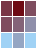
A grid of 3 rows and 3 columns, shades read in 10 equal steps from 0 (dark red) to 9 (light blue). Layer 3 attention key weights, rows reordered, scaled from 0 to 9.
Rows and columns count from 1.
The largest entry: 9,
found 2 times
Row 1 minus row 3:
-7 -7 -6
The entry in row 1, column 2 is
0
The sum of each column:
14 11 18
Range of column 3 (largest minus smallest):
6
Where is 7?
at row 3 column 2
